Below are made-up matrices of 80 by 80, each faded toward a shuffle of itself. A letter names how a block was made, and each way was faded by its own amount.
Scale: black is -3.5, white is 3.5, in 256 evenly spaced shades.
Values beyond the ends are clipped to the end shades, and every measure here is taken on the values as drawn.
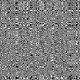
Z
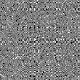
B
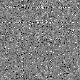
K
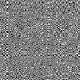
B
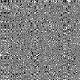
B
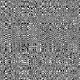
Z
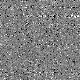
K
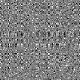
B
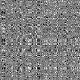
B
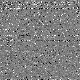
K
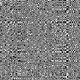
B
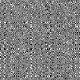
Z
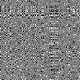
B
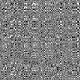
Z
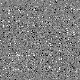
K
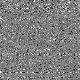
K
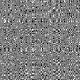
B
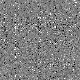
K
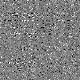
K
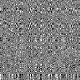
Z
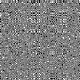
B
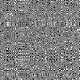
B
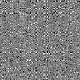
B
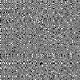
B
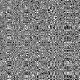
B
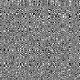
Z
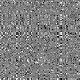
B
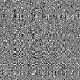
B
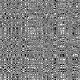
Z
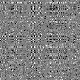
B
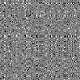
B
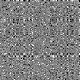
B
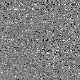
K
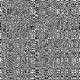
Z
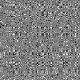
B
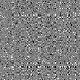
B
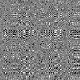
Z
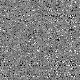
K
